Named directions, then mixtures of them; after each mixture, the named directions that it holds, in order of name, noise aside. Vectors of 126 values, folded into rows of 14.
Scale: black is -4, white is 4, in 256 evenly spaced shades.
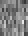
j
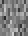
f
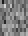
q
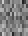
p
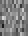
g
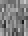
j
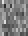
q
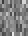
p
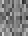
p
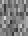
f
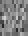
g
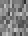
f, p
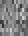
f, g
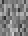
f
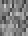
f, p, q
